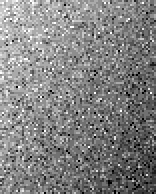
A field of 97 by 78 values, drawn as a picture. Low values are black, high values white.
Ninth with the highest average: top left. Ninth with the lowest average: bottom right. Average level on the scale: 50%. Stripes: none. Slope: up to the top left. Odd rows or columns: none.
